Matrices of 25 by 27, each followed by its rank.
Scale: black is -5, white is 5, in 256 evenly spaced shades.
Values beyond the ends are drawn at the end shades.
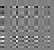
one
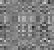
three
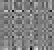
two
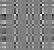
one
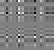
one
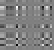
one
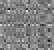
three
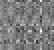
three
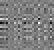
two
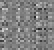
three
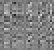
three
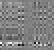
two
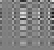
one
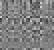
three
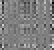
two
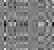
two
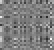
two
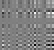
one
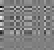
one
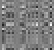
two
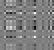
one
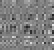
three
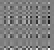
one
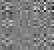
two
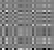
one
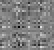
three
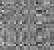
three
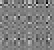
two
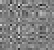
three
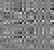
two
